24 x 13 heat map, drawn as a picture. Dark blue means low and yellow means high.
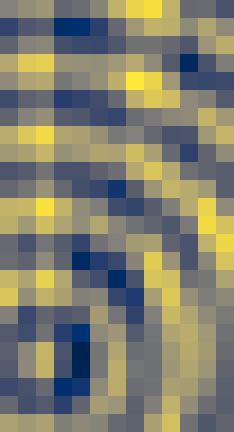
Average level on the scale: 50%. Rings: centred on the bottom left. Calmest part: bottom right. Slope: none.
